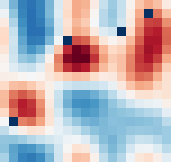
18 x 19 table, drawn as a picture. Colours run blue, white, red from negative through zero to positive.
Lone odd cells: 4, each lower than its neighbours. Grain: blotchy. Mirror symmetry: none. Ninth with the lowest average: top left.
